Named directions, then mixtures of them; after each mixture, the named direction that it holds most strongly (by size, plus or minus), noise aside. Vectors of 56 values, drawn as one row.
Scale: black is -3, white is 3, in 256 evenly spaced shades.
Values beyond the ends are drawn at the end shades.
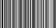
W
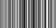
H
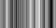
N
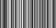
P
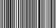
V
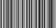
W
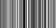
H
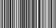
V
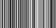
N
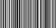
V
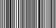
V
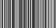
W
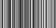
W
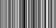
H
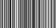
V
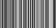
W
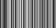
P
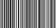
V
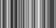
N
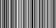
P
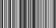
W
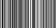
W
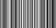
P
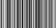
P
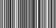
V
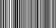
V
